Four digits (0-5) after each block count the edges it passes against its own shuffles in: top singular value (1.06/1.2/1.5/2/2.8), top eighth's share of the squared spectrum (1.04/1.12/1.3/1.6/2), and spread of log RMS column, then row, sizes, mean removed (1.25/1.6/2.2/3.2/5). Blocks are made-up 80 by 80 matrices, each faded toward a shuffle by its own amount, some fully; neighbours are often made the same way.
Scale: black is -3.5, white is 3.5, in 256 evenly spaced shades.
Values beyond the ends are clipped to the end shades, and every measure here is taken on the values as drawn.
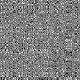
4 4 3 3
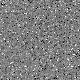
1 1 0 0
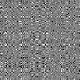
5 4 3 3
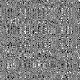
4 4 3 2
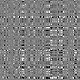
5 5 4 4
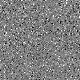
3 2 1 0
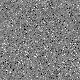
0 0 0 0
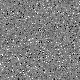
0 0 0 0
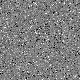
0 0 0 0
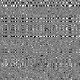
5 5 3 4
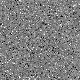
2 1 0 0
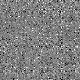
4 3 1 2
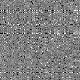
4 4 2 3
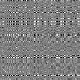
5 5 3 4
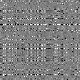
5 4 2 3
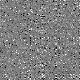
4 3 2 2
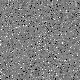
2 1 0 0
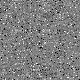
3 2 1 0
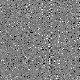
4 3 2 1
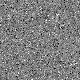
0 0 0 0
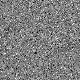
0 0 0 0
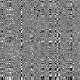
5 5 4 3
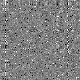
4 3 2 1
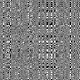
5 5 4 3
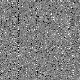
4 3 2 1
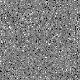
3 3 2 0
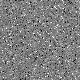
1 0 0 0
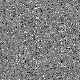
3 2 1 0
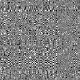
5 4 3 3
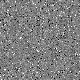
2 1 0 0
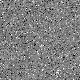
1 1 0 0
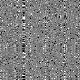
4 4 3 2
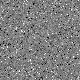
0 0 0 0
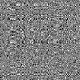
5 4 2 3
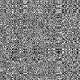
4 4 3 3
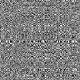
4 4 3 3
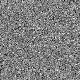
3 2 0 0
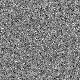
1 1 0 0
